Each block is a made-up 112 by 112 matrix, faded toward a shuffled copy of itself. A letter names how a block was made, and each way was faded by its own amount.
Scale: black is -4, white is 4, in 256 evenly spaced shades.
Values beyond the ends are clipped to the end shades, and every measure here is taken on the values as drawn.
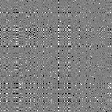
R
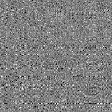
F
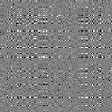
R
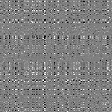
R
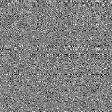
F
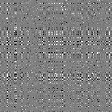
R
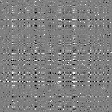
R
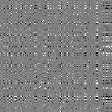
R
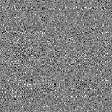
F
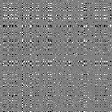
R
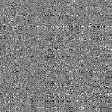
F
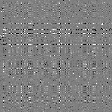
R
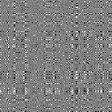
R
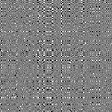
R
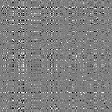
R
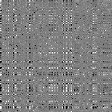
R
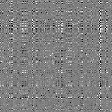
R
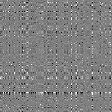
R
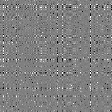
R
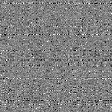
F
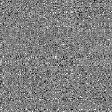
F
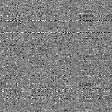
F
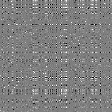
R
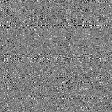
F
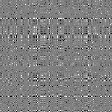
R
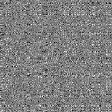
F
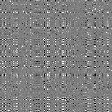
R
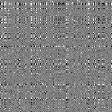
R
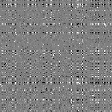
R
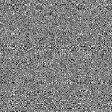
F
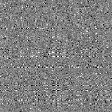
F
